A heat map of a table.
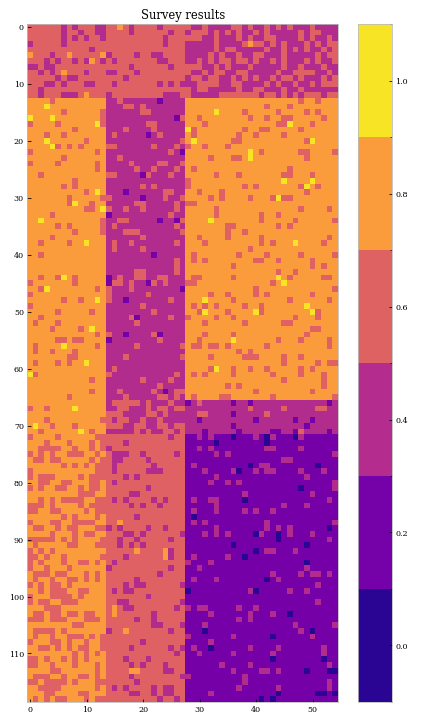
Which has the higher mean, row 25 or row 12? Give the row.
25
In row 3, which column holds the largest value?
39
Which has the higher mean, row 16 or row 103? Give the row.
16
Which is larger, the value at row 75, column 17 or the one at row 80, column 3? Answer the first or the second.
the second
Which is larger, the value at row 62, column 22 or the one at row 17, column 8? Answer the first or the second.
the second
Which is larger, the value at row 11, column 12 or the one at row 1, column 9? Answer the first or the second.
the first
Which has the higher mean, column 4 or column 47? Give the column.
4
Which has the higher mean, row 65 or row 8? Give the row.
65
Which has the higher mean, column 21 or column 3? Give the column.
3
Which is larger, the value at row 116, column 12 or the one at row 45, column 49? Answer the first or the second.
the second
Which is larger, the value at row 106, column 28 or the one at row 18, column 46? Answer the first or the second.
the second
